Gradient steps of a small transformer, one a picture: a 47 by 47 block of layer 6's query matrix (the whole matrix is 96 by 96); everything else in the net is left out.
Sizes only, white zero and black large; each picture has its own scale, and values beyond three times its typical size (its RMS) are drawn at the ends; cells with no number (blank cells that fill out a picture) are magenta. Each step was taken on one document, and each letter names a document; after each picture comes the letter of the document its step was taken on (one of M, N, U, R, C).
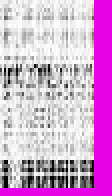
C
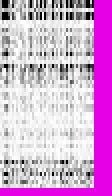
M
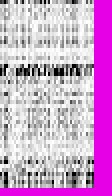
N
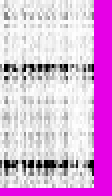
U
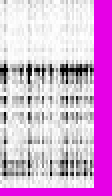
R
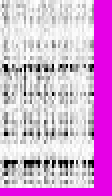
U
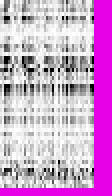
C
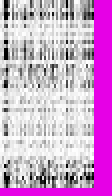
M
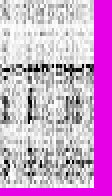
R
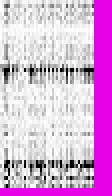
M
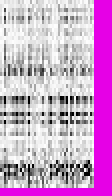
R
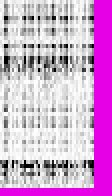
U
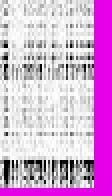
M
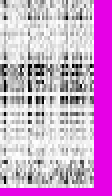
R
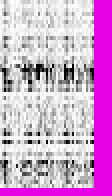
C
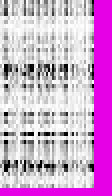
U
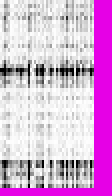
R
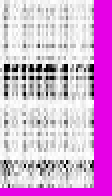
U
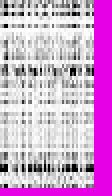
N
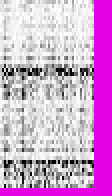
C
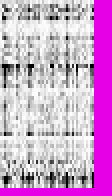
C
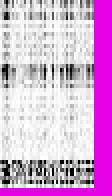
M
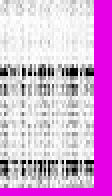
N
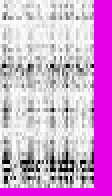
C
